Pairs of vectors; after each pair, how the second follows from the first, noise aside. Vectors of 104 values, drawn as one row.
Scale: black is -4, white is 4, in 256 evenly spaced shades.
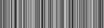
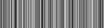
copied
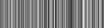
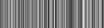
copied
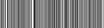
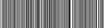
reversed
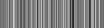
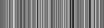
copied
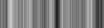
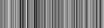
shuffled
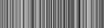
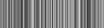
negated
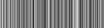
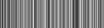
negated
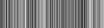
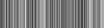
copied
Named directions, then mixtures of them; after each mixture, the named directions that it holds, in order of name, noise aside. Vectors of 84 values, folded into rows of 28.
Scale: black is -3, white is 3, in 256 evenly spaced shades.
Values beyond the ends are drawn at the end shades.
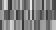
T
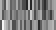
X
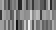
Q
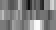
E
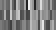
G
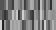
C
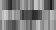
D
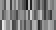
X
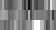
E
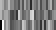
C, X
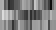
D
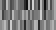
C, X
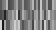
C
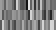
G, X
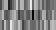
C, D, T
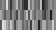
T, X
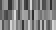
C, Q, T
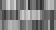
D, G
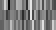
G, T
